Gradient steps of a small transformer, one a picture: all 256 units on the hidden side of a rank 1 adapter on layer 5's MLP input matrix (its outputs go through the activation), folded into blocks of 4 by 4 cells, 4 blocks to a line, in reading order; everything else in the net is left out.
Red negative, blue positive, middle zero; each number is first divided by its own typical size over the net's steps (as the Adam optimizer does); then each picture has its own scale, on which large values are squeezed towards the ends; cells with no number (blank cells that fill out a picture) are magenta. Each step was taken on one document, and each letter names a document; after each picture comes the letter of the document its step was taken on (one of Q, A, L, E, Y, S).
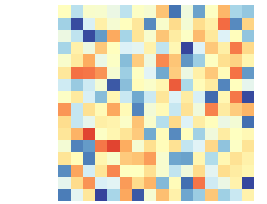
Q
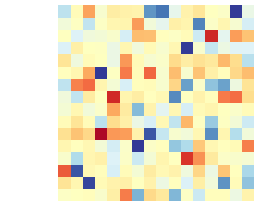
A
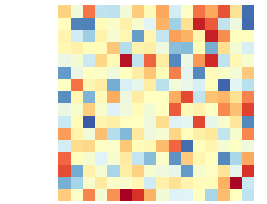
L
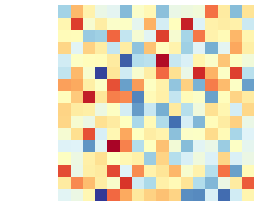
Q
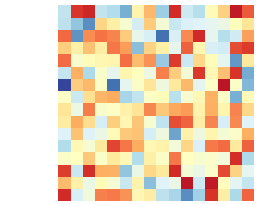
Q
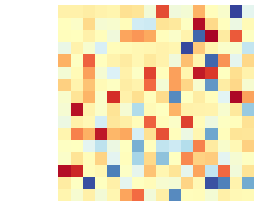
A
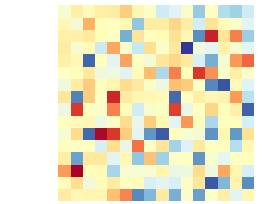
A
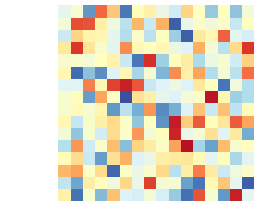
Q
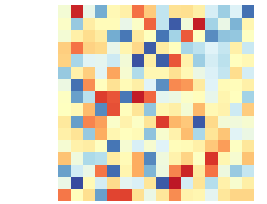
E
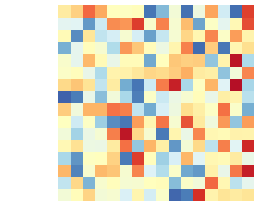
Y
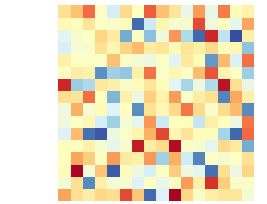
A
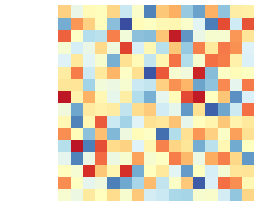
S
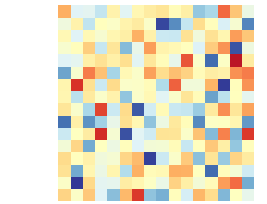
L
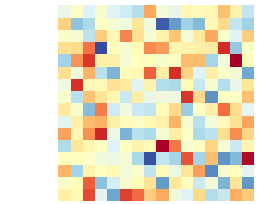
L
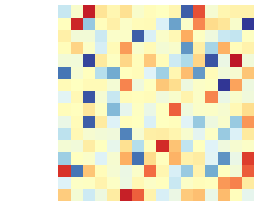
L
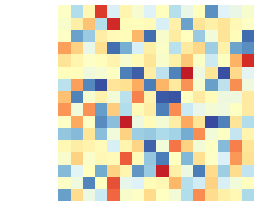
Y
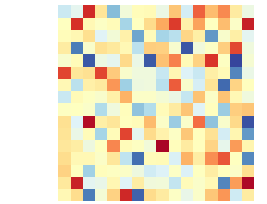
L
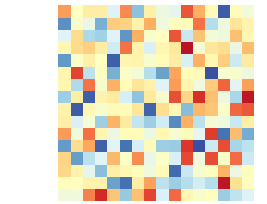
S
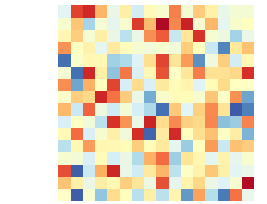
Q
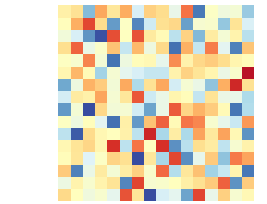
Y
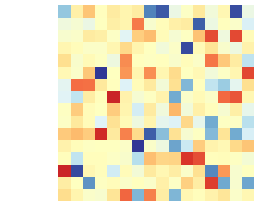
A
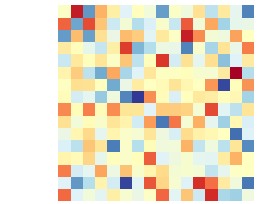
Q
